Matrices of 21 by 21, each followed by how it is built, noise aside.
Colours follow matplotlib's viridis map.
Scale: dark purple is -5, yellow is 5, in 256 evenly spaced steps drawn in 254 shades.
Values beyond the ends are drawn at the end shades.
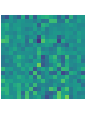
low rank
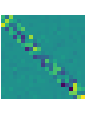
banded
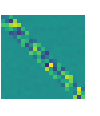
banded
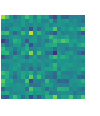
low rank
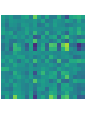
low rank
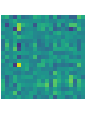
low rank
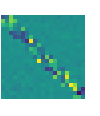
banded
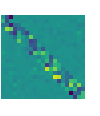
banded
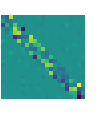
banded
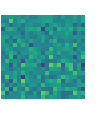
low rank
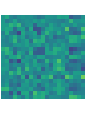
low rank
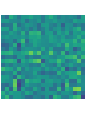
low rank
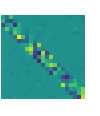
banded
